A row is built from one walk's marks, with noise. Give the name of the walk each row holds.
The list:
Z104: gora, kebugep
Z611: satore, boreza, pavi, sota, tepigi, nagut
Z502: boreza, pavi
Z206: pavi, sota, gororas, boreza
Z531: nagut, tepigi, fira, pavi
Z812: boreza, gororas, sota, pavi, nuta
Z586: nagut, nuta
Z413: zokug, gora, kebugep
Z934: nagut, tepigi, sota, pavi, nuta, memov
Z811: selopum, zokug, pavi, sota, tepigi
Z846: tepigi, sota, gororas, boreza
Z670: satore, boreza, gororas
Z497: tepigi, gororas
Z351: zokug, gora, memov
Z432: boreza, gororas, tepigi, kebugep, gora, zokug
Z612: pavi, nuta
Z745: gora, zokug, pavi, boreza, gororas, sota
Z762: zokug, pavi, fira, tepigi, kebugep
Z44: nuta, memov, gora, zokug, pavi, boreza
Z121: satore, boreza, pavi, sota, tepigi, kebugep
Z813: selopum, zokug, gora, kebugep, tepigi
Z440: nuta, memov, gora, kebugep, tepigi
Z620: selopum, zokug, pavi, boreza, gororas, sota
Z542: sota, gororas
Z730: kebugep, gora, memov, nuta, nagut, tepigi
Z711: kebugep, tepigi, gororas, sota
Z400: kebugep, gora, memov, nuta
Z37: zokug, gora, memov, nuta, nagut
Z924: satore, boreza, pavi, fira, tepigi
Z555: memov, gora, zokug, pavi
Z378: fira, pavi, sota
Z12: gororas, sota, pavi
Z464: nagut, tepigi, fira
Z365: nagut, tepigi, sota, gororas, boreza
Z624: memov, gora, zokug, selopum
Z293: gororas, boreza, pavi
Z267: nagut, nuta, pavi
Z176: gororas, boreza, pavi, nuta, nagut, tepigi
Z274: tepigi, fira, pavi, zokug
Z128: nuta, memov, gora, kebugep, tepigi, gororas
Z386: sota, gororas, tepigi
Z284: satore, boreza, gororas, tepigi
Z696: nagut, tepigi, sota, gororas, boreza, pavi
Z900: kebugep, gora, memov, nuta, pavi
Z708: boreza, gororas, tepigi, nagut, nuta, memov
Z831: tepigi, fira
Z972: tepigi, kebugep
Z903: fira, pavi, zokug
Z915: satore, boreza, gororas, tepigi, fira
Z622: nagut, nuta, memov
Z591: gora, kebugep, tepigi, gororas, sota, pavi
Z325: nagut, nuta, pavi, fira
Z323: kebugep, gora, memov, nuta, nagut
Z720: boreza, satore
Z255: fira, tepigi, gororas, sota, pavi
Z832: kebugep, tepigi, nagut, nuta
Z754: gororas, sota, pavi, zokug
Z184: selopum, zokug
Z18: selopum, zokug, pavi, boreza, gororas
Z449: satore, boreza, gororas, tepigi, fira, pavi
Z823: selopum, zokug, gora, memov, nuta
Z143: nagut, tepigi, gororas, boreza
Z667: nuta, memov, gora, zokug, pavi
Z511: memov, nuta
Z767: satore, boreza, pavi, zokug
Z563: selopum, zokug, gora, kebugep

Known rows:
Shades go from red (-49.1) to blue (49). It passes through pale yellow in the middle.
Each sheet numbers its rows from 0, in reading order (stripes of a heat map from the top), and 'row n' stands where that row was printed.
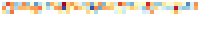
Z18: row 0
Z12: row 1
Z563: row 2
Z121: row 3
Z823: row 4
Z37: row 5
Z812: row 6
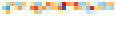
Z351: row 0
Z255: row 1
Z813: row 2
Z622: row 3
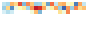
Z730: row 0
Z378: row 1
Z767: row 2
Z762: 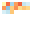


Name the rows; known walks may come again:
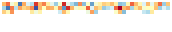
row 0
Z767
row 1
Z563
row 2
Z184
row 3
Z386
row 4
Z255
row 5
Z832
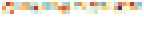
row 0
Z18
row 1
Z622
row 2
Z12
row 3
Z823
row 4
Z813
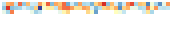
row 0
Z176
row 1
Z730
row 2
Z903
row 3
Z591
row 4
Z972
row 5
Z511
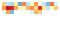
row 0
Z378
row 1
Z754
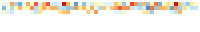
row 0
Z667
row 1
Z762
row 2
Z745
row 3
Z293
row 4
Z464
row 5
Z121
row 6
Z37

